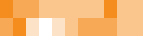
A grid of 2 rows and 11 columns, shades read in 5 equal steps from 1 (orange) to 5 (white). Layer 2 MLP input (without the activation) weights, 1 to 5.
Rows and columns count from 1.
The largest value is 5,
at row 2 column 4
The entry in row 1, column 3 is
2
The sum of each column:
3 3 6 8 7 6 5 5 3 6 6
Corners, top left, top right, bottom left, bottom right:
1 3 2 3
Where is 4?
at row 2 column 3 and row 2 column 5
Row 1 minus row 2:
-1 1 -2 -2 -1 0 1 1 -1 0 0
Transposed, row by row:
1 2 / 2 1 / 2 4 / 3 5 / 3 4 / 3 3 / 3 2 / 3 2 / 1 2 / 3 3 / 3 3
